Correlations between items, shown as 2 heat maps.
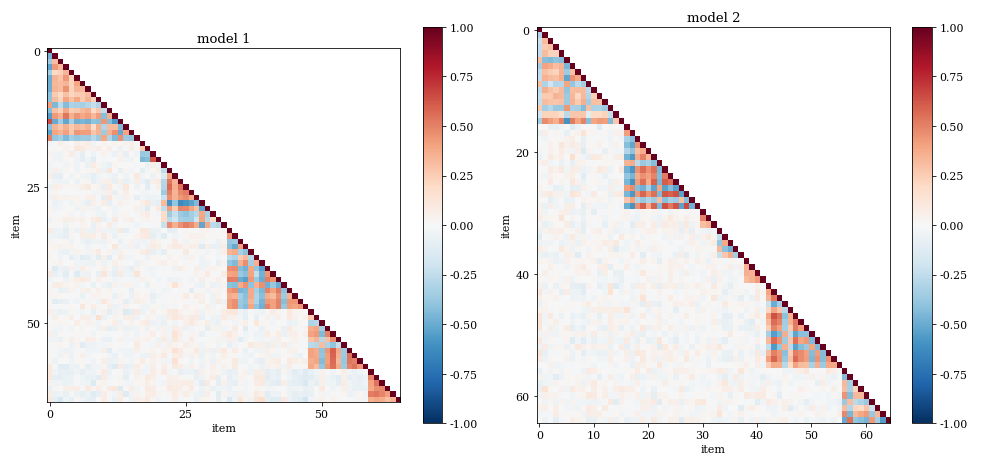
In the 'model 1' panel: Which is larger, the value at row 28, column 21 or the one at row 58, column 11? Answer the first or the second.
the first
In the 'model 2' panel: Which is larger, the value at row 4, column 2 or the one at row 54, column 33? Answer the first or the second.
the first
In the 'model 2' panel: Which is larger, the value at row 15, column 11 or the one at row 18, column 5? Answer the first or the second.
the first
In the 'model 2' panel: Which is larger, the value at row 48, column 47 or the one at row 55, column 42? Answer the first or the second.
the first
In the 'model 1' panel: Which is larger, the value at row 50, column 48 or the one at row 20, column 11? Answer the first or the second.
the second
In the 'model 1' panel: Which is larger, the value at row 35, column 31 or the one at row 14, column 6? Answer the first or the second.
the second
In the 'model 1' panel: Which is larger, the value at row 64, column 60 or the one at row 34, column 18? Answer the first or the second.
the first
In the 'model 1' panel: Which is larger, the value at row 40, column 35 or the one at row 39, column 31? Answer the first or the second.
the second
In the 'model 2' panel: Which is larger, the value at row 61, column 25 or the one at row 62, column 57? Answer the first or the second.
the first
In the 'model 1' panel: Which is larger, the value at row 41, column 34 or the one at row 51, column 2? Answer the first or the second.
the first
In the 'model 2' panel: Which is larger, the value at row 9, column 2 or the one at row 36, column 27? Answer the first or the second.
the second
